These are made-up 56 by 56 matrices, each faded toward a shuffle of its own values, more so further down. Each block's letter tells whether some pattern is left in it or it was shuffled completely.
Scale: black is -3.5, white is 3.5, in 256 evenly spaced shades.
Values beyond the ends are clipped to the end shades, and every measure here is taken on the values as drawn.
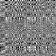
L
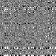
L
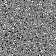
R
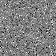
R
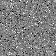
R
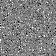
R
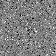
R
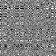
L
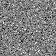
R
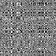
L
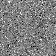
R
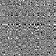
L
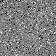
R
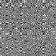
L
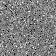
R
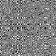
L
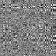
L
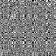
L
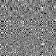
L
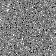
R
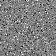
R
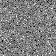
R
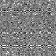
L
